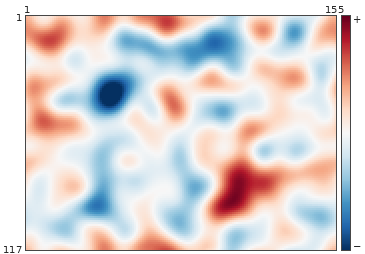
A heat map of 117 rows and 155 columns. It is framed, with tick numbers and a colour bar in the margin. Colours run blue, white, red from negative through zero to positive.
Odd rows or columns: none. Lone odd cells: none. Average level on the scale: 50%. Grain: smooth.
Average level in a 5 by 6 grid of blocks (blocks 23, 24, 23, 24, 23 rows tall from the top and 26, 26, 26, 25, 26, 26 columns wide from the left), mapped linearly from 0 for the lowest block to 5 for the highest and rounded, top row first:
432122 / 302233 / 423232 / 312353 / 223332
